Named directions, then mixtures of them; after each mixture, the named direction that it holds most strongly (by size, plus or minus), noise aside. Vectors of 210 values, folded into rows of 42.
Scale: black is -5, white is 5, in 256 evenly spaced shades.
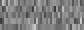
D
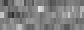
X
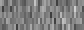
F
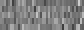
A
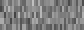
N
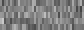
D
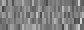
A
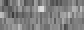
X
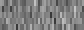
F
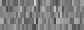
D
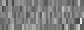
A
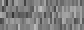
D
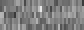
N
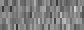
F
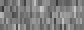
F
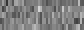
D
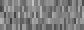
N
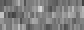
X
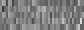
A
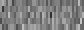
A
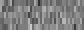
F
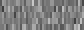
N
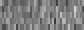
F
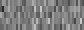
N
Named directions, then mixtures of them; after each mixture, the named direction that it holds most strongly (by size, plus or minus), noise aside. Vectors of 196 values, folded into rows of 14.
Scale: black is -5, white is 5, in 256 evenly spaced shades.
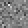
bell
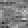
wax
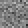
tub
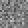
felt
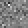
bell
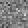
bell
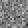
felt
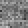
wax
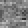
wax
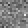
bell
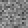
felt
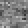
wax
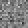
felt
